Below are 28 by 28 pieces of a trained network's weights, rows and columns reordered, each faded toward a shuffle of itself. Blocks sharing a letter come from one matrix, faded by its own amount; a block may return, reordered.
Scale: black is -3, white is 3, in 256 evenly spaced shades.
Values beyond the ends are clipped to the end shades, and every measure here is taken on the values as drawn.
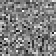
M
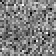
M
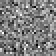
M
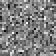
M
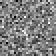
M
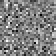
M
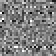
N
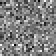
N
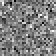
M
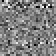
N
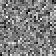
M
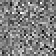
N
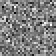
M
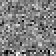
N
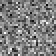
M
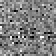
N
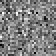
N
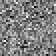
M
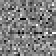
N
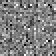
N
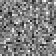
M
